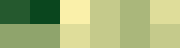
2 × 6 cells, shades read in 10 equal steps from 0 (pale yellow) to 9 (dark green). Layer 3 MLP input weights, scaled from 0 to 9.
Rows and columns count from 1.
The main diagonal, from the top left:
8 4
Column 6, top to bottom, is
1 2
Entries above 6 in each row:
2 0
